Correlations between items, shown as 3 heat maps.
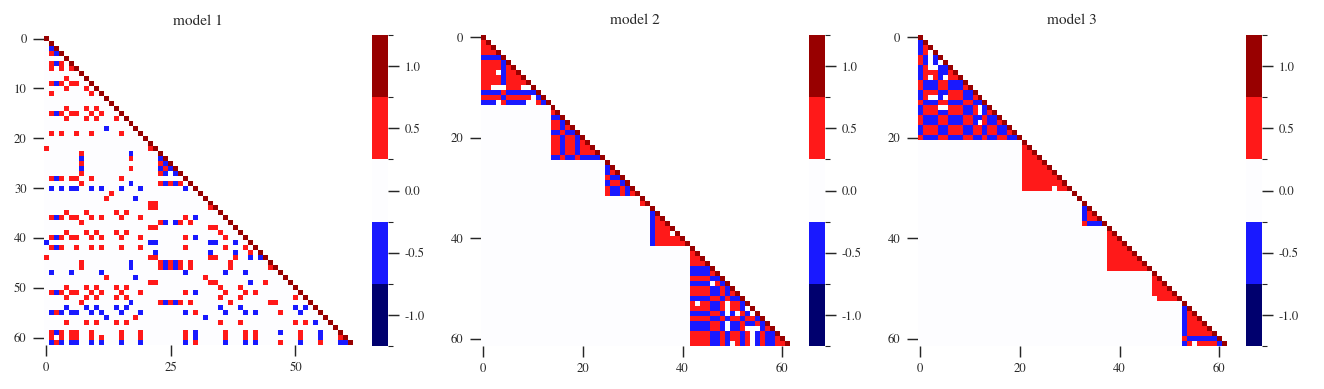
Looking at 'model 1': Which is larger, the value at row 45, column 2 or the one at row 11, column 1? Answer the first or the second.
the second
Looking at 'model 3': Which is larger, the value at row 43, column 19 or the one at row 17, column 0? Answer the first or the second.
the second
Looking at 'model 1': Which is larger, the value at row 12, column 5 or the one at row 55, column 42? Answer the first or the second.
the first
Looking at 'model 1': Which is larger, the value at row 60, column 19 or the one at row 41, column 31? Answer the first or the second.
the first
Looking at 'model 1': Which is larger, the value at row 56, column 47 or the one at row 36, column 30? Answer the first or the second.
the first
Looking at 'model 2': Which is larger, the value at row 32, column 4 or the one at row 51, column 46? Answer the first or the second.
the first
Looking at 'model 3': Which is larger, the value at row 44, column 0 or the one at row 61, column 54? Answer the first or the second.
the second
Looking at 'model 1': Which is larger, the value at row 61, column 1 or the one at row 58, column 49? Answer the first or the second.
the second
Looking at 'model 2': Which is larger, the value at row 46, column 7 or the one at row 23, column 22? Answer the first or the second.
the second
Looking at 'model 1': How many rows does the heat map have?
62
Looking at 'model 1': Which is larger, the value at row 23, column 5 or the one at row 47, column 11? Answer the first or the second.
the first
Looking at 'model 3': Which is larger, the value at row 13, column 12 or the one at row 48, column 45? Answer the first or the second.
the second
